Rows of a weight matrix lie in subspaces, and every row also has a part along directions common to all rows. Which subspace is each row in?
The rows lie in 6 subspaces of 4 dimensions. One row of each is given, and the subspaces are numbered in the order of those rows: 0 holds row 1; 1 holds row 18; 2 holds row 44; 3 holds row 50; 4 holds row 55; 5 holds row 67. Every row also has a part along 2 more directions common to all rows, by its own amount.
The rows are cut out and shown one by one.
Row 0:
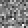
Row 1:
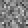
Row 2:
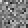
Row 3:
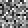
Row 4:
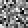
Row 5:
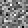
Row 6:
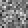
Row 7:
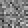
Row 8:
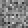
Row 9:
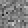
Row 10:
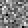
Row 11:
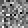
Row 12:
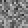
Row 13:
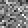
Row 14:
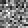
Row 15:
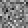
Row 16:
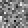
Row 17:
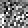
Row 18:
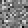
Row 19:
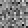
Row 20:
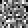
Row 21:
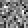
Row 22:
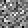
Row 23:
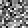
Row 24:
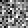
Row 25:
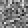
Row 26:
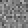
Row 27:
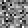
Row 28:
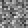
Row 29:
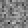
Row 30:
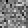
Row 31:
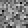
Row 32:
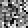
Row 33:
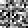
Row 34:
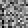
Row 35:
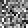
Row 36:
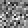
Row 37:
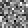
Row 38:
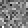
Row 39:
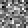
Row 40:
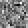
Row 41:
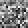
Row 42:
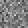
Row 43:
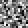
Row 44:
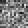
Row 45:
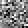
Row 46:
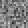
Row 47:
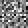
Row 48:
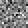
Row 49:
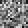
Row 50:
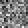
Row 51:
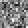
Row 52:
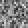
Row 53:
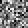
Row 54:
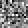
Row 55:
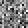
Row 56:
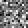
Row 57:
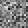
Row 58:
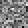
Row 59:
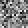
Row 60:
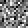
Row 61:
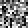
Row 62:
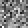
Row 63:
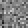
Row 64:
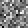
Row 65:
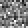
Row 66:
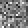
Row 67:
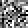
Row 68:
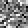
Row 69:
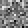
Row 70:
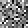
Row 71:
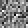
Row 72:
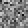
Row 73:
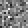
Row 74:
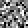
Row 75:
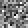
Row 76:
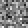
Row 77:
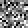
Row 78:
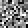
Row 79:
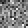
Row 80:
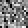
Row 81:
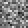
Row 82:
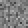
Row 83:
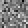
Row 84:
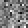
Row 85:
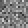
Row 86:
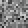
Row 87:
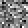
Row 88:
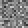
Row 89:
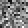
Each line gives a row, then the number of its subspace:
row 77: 5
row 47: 5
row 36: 5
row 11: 3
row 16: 1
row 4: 0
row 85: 4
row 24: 2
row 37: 1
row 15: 1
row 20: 1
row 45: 2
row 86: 5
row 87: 1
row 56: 4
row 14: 2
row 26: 1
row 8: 0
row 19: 2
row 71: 5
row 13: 3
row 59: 1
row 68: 3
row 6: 5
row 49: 3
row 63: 5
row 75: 3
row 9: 5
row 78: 5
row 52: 0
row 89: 0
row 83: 4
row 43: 0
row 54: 0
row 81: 4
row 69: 2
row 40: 3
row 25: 2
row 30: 3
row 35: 4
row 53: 4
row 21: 0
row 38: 1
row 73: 1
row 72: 4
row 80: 3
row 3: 1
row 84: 4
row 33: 2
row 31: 3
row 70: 2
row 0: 2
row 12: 0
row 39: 3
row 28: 0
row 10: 3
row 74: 0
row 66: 1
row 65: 2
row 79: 2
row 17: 5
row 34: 5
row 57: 5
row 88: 1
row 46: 0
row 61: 3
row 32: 3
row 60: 2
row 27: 1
